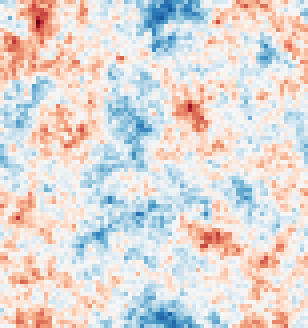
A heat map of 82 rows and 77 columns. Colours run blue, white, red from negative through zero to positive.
Odd rows or columns: none. Average level on the scale: 50%. Grain: blotchy. Mirror symmetry: none.
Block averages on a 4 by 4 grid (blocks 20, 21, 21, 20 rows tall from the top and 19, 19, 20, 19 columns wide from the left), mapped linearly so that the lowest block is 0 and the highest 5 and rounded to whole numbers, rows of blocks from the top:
5203
2142
3022
4114
